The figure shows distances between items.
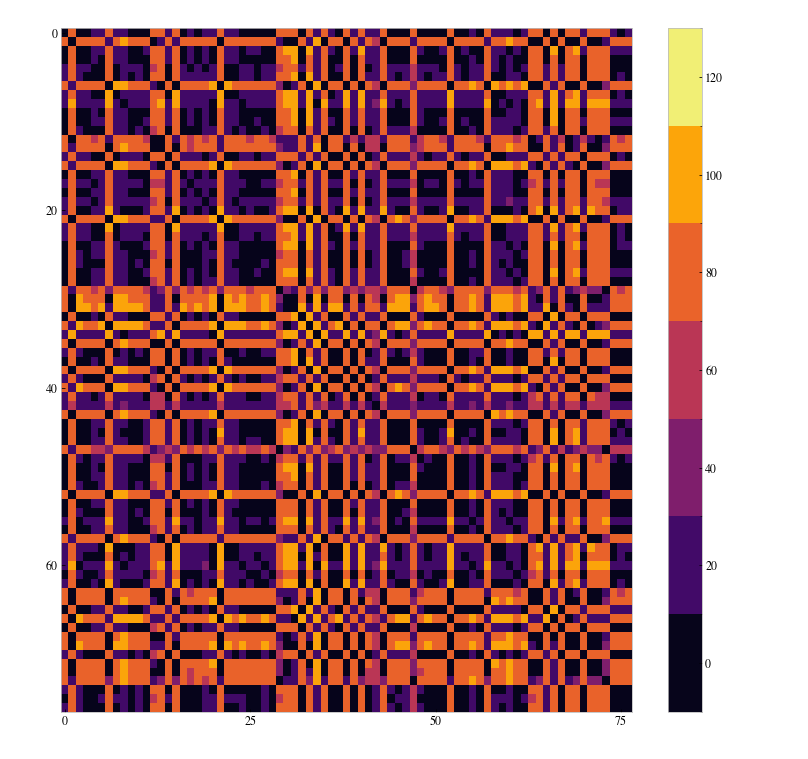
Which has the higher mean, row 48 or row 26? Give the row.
48
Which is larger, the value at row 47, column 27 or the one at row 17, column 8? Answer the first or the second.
the first
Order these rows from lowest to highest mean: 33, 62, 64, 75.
75, 62, 64, 33
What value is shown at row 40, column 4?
80
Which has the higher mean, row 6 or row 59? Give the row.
6
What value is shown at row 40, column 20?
100
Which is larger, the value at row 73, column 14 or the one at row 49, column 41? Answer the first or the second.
the first
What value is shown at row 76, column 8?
20
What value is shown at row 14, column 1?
80
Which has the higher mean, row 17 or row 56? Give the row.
17
